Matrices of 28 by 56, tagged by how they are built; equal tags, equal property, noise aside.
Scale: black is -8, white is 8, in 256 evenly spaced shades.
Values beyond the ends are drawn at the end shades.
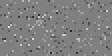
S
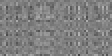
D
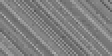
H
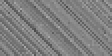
H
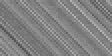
H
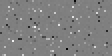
S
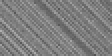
H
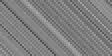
H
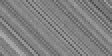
H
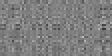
D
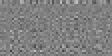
D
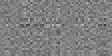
D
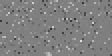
S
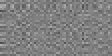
D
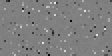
S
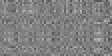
D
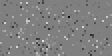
S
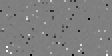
S
